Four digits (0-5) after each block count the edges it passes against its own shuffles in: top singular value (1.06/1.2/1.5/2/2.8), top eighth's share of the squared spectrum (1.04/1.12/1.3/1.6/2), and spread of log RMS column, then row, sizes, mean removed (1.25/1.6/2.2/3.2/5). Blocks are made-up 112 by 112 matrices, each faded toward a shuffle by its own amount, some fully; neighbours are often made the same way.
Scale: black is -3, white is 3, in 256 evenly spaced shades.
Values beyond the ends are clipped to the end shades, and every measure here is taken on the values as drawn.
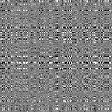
5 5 4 4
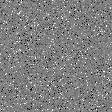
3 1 0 0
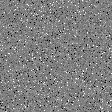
0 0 0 0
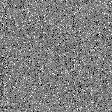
0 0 1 0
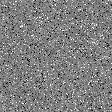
0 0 0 0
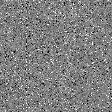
1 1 1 0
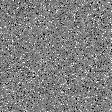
0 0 0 0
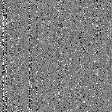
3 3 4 0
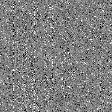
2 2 3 0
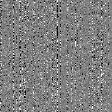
2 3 4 0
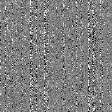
2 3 4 0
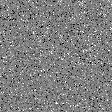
0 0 0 0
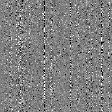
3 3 4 0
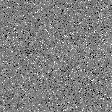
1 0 1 0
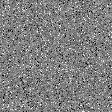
1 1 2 0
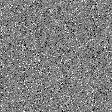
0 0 1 0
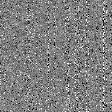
2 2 3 0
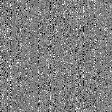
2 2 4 0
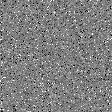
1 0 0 0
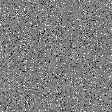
1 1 1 0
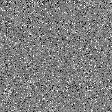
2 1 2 1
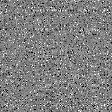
4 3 2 1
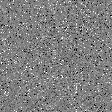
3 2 0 0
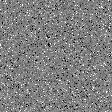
2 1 0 0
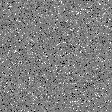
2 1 0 0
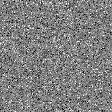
3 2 0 1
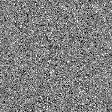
0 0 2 0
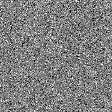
1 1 2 0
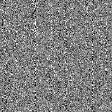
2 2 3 0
